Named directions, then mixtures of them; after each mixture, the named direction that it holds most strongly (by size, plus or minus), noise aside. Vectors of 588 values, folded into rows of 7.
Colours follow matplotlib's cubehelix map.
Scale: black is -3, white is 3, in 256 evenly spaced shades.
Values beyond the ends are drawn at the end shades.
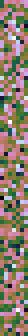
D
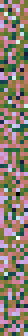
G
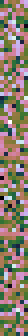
D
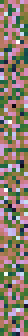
G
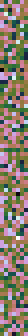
G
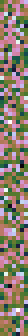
D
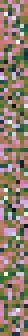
G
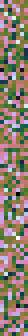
G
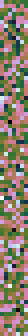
D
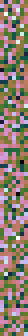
G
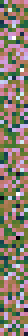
G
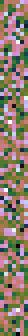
D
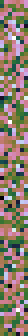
D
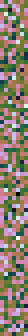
G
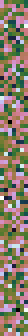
D
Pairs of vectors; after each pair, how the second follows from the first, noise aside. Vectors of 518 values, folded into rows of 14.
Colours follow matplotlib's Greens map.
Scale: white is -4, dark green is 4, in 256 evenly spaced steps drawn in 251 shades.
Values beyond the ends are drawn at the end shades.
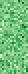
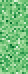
wrapped around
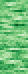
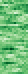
reversed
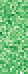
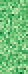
sign-scrambled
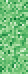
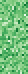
reversed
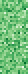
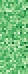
negated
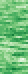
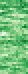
wrapped around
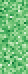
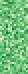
wrapped around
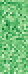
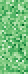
reversed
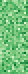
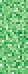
wrapped around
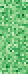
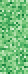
reversed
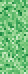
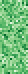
wrapped around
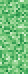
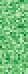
negated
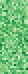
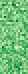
wrapped around
